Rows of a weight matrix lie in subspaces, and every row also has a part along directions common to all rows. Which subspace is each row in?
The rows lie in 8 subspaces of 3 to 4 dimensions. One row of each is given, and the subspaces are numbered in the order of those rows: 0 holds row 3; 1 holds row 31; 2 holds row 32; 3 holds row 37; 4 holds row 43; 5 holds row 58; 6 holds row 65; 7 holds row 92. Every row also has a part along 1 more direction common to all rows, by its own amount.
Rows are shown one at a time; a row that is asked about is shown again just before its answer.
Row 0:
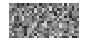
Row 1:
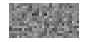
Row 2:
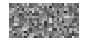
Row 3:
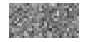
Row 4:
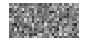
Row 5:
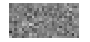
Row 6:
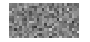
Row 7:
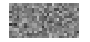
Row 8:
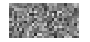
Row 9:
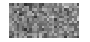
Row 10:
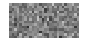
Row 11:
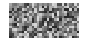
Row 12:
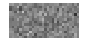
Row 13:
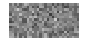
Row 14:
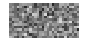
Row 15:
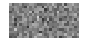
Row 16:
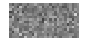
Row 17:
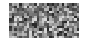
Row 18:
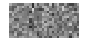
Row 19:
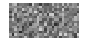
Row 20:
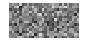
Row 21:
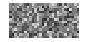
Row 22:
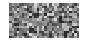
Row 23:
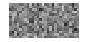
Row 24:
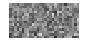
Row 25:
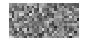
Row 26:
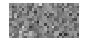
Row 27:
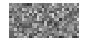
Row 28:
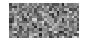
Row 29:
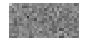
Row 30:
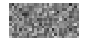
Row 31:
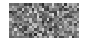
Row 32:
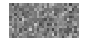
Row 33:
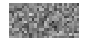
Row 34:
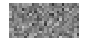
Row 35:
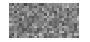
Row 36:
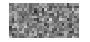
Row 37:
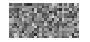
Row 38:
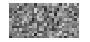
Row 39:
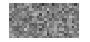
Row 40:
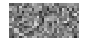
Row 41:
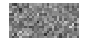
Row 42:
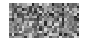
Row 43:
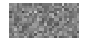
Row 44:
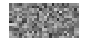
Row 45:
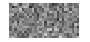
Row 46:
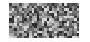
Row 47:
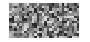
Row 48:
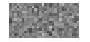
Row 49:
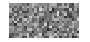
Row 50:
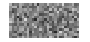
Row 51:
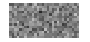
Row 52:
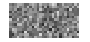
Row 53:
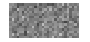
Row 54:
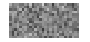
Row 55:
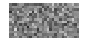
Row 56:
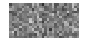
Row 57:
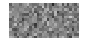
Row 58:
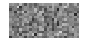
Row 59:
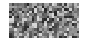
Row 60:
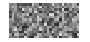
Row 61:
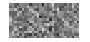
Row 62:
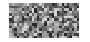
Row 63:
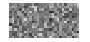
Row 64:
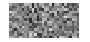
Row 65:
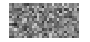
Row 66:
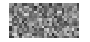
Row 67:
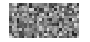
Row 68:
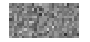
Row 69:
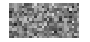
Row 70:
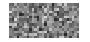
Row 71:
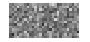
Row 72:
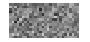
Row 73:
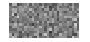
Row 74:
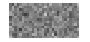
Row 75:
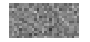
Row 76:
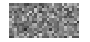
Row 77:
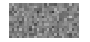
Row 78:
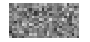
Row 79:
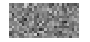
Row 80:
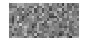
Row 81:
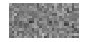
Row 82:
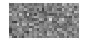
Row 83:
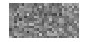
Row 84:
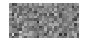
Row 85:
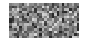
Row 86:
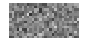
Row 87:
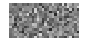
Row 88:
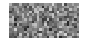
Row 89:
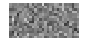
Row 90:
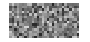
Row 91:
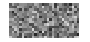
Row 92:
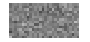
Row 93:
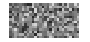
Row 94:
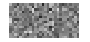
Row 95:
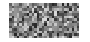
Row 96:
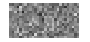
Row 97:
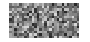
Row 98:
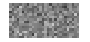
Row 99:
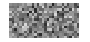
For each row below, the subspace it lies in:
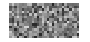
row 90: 5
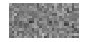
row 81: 1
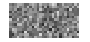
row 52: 0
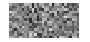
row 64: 1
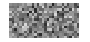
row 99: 3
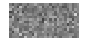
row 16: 5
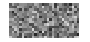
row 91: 1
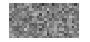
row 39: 7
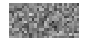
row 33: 6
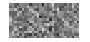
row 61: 1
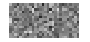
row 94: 1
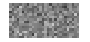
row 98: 5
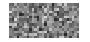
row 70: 6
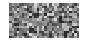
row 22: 7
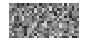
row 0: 0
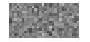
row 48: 1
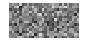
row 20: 5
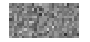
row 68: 4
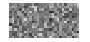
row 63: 2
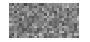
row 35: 6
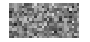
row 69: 7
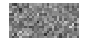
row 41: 4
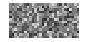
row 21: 0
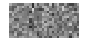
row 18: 1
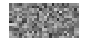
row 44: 6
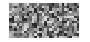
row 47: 3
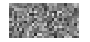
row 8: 6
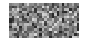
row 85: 3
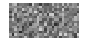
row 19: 4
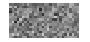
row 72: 0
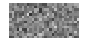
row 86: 6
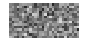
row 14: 7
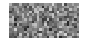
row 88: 3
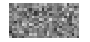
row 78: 7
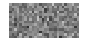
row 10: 3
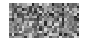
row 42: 4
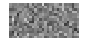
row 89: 1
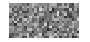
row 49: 0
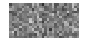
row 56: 1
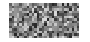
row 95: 2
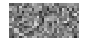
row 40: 5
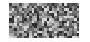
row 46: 3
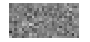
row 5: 7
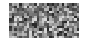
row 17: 3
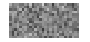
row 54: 1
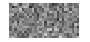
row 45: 4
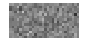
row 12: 5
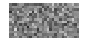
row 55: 0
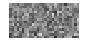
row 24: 6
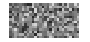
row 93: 3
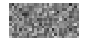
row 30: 2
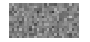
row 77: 2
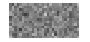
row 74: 2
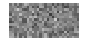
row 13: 6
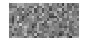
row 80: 0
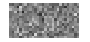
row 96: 5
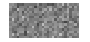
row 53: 0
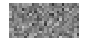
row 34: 4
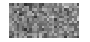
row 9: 6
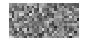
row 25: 6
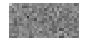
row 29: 3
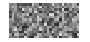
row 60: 4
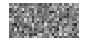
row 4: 2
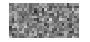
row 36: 7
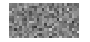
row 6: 2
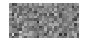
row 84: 4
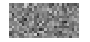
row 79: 5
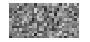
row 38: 5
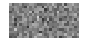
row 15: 3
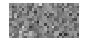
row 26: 4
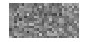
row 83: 7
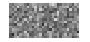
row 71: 0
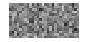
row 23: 1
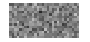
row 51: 5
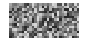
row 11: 0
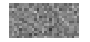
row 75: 1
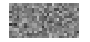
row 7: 6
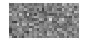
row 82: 7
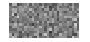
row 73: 4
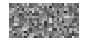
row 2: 5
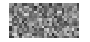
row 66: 2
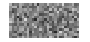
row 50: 3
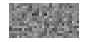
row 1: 7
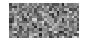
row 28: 3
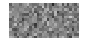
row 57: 2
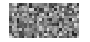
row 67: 4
